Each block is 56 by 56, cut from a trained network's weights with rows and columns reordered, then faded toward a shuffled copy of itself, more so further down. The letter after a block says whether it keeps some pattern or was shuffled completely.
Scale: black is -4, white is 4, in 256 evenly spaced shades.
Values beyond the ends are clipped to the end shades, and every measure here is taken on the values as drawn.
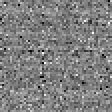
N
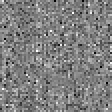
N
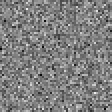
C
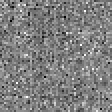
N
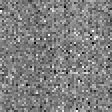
N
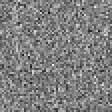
C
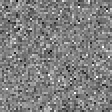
C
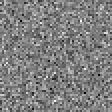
C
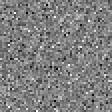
C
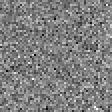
C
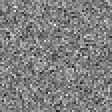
C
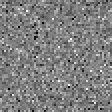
C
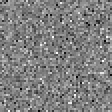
C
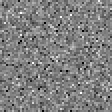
C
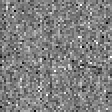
N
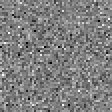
N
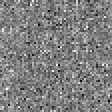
N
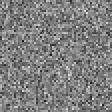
C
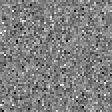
C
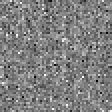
N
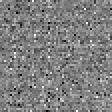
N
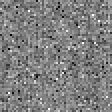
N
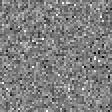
C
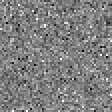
C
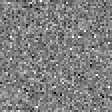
C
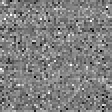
N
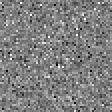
C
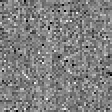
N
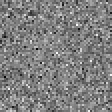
C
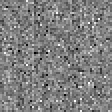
N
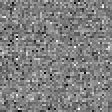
N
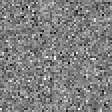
C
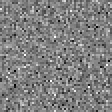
C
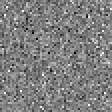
C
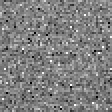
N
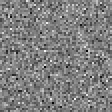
C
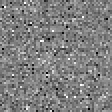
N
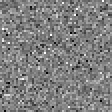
C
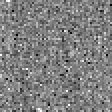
N
